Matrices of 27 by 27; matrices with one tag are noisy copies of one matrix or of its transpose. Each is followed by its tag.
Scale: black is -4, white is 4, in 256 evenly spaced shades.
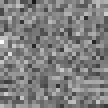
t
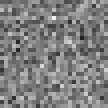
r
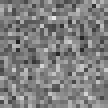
r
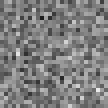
r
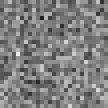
r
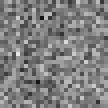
r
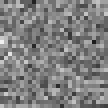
t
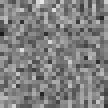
t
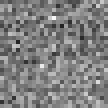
r
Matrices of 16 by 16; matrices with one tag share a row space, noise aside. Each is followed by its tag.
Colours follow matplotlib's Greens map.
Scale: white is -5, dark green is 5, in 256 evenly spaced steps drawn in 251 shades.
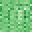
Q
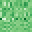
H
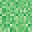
H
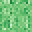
H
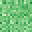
H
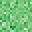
H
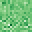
H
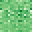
Q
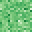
Q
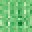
Q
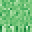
H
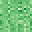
Q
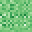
H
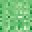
Q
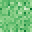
Q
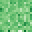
Q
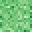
Q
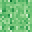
H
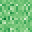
H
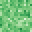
Q
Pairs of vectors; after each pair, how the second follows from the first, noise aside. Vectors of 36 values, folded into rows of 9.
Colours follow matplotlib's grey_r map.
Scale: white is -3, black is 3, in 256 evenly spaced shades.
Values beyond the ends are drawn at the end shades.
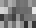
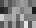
negated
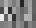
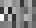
copied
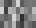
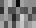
negated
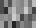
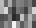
negated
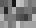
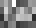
negated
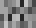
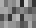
copied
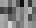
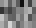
copied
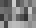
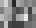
negated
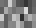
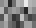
negated
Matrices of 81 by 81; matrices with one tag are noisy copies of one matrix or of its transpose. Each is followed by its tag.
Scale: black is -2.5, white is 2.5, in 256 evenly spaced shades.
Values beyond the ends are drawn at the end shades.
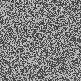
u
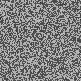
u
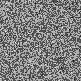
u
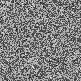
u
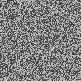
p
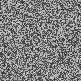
u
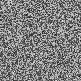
u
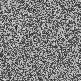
u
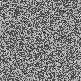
p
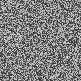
u
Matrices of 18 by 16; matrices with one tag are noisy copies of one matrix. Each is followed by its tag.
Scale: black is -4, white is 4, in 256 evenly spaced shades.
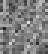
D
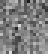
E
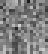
E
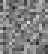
D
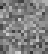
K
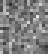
D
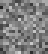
K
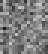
D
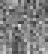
E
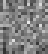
D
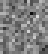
D
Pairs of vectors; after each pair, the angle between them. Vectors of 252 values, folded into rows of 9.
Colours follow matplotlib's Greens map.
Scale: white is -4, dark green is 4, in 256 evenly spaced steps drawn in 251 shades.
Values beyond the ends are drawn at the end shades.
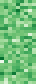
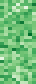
partly opposed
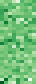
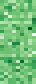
orthogonal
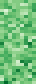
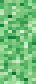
orthogonal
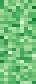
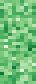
orthogonal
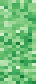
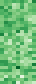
nearly opposite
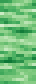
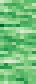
nearly opposite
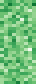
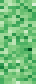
nearly opposite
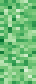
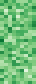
nearly parallel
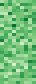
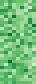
partly opposed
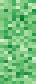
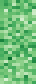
nearly opposite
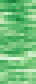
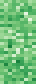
orthogonal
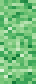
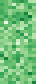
partly aligned
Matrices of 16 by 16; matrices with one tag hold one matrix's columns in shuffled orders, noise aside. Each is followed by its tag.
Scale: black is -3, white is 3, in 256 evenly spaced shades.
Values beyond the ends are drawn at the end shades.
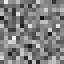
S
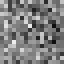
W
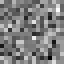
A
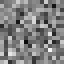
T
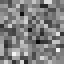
T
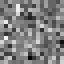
A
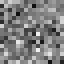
T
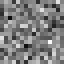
S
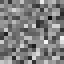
S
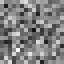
T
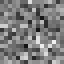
S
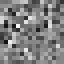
W
